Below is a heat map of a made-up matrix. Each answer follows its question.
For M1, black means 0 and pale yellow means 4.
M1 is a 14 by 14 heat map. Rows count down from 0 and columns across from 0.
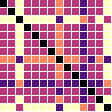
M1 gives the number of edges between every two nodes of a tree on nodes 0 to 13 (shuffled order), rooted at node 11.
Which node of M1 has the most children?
10
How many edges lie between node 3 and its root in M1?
2
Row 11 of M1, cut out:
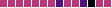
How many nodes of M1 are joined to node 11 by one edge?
2
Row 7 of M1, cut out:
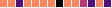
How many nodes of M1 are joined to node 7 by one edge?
3
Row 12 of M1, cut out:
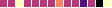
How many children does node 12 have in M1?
0
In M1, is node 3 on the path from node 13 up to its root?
no
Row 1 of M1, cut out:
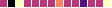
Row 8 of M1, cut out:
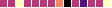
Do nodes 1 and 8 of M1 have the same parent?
yes
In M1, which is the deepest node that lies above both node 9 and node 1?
10
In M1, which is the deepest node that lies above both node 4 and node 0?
10
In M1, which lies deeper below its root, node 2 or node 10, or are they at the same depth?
node 2
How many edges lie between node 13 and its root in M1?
2
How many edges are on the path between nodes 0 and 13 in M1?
4
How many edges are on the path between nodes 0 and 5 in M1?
2
